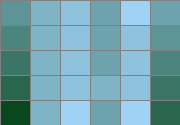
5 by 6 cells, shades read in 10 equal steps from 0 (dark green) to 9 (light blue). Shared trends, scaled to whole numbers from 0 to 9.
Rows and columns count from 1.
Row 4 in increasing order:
2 3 7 7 8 8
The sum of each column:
14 35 41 31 42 20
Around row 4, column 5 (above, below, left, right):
8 9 7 3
